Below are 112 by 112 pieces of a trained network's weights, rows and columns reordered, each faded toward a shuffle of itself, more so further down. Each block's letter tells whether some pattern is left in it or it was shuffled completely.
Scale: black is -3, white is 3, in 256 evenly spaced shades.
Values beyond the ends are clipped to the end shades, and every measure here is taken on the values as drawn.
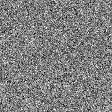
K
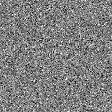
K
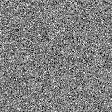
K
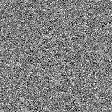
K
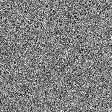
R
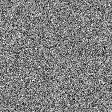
R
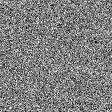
R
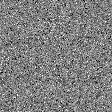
R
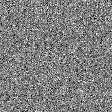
K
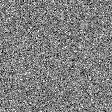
K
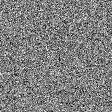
R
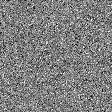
R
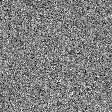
R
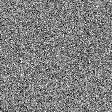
R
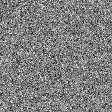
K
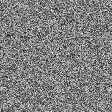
K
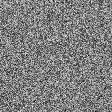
K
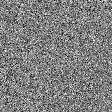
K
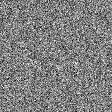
K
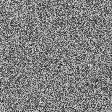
R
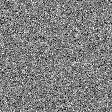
R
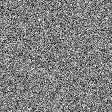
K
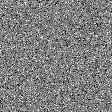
K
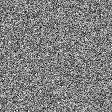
K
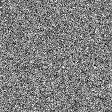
R
